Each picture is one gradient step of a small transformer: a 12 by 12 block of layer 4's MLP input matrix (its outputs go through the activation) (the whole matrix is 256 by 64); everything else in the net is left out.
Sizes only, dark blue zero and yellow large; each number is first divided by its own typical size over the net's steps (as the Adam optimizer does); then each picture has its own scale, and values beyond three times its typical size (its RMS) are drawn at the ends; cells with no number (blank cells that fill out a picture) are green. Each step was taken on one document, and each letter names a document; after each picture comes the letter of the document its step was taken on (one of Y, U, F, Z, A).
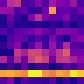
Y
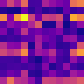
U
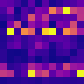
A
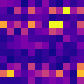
A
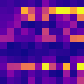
A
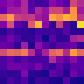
U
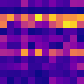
U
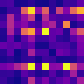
A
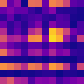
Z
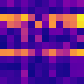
U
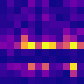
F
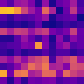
Y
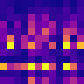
F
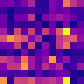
Z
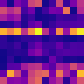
Y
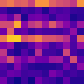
Z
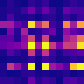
F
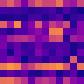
Z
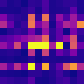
F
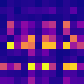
F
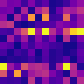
A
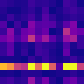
F
